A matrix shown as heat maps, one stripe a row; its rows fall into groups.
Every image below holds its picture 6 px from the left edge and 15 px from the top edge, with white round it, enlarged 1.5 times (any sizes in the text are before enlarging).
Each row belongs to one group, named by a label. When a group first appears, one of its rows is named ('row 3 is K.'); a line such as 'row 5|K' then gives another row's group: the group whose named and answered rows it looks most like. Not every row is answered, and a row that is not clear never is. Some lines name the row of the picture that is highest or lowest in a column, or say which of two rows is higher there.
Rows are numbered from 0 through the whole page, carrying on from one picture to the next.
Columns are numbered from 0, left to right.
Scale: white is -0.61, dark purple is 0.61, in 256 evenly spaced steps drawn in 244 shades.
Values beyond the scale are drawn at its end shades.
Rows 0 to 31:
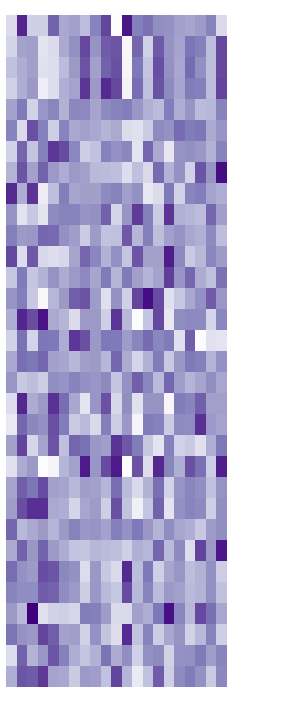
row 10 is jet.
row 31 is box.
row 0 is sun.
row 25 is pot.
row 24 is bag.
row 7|pot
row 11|bag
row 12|sun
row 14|box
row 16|box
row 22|box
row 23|box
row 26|jet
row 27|jet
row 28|bag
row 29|jet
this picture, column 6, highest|15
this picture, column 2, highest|28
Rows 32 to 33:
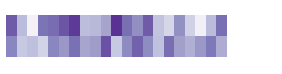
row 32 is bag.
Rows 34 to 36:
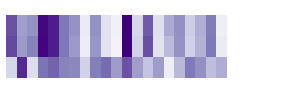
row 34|jet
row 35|jet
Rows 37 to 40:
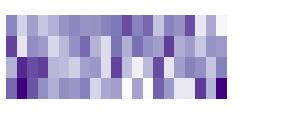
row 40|pot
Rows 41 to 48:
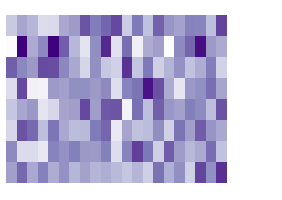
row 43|jet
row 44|sun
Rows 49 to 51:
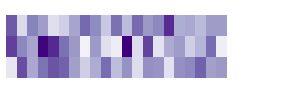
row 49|bag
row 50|jet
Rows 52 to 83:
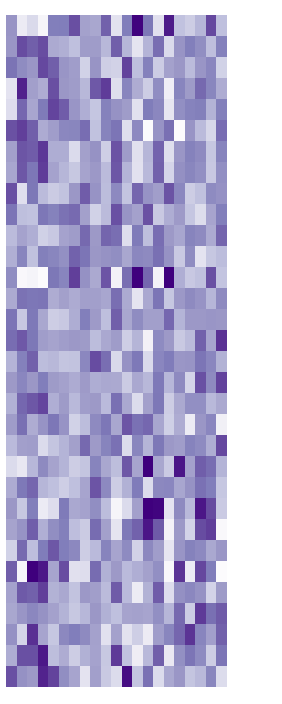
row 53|box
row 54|jet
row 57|pot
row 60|bag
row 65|box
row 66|bag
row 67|pot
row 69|pot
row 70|box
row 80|pot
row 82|box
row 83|jet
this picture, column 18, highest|75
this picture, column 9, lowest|81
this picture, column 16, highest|73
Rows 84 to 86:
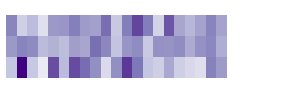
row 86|sun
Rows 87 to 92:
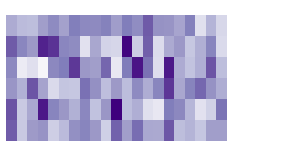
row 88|jet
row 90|bag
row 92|bag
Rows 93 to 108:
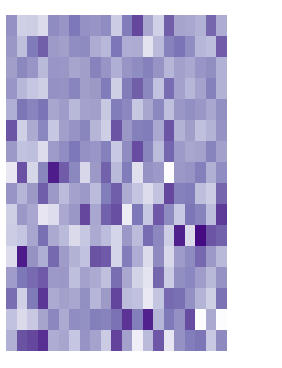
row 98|bag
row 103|pot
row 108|box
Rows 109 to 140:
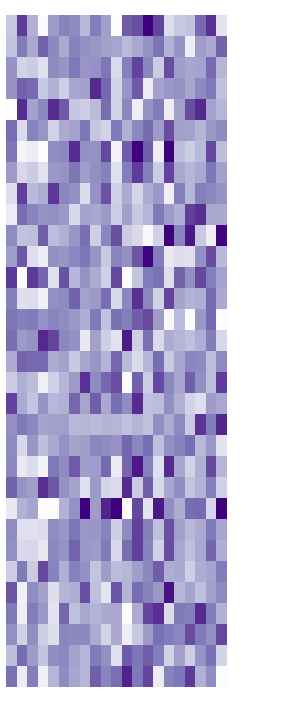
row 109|sun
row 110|pot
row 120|sun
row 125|box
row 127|bag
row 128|pot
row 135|pot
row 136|bag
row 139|sun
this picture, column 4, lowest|132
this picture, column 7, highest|132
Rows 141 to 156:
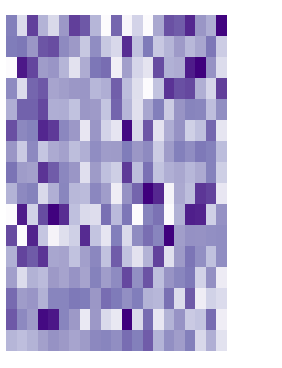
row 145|box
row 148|jet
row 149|sun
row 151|bag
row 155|jet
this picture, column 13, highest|149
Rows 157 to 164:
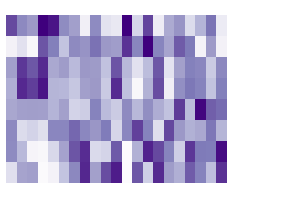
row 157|jet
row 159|box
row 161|pot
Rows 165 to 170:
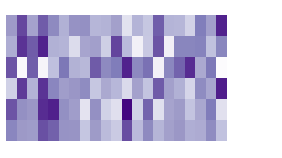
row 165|pot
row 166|box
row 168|pot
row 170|jet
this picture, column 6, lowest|166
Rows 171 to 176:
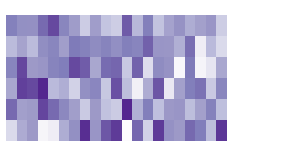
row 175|jet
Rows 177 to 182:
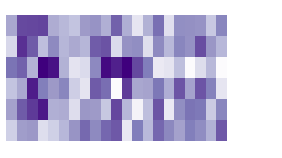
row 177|box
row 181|box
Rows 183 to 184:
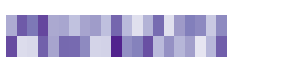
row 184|bag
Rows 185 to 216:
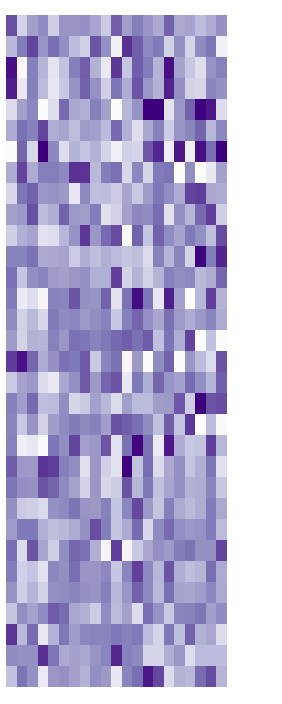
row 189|sun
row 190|box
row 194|sun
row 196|pot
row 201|pot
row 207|jet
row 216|sun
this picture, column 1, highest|201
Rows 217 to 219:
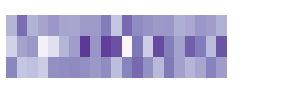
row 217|sun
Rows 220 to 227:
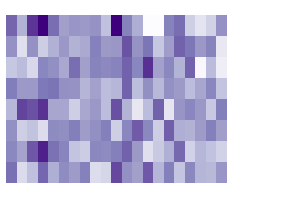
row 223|jet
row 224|box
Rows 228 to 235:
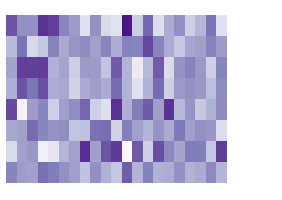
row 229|sun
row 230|box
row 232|bag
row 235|jet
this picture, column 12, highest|234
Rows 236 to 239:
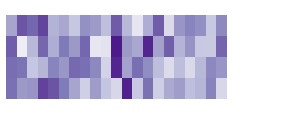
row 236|box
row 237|bag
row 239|jet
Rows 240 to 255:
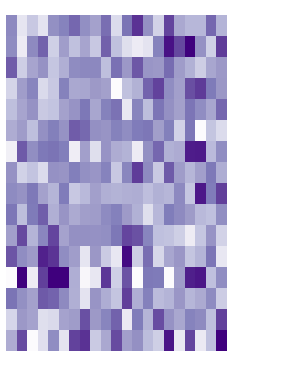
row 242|bag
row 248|pot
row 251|jet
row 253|jet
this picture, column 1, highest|252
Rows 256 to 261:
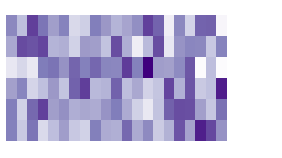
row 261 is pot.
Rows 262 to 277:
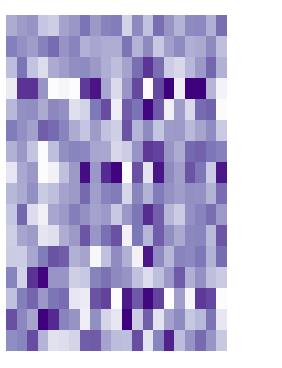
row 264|sun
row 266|sun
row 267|jet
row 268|sun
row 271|sun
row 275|sun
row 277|bag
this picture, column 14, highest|269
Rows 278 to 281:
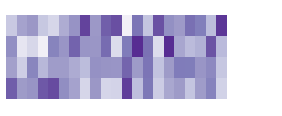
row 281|jet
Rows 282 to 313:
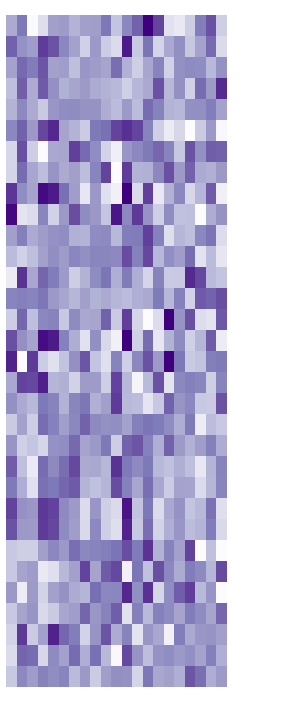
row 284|box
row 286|sun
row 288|sun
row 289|sun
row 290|jet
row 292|sun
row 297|jet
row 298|bag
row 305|jet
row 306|jet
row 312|sun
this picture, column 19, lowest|296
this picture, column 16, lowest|282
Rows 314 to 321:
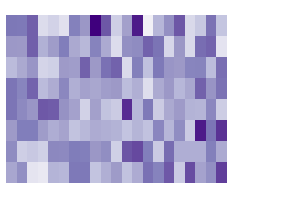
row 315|sun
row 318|jet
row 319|pot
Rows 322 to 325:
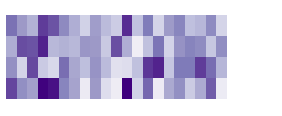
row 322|jet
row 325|jet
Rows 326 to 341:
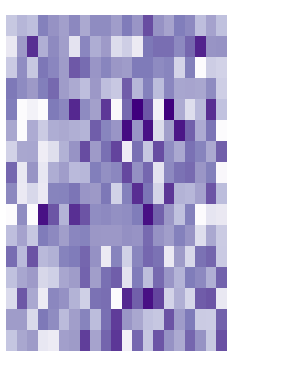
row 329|jet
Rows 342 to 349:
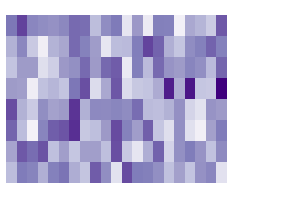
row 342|pot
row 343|sun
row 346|bag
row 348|box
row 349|sun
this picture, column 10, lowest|349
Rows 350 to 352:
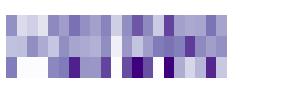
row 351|sun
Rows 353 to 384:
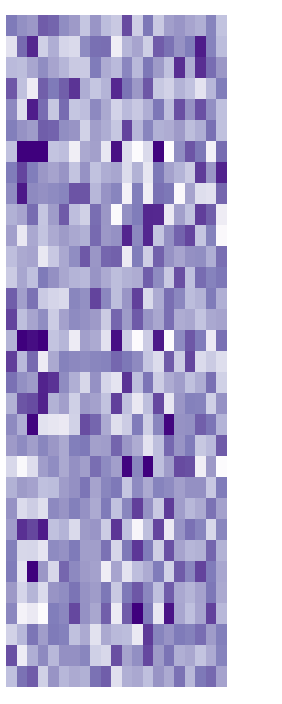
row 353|jet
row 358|jet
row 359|box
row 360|pot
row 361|pot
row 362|sun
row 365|pot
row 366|bag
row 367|bag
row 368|box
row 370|jet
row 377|box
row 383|bag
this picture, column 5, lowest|372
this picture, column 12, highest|381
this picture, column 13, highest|374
